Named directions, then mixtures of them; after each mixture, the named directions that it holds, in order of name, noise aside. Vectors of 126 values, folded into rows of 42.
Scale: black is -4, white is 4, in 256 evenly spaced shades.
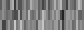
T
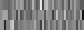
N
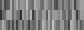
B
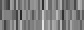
B, N, T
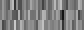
T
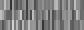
B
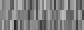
N, T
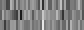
B, N, T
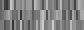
B, T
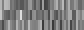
B, N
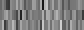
B, N, T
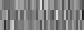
N
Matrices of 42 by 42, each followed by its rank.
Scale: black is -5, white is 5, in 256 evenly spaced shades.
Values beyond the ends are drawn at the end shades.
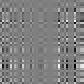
one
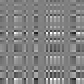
one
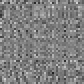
five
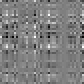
two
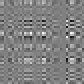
two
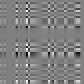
one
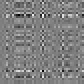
two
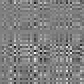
two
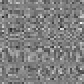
five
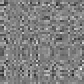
five
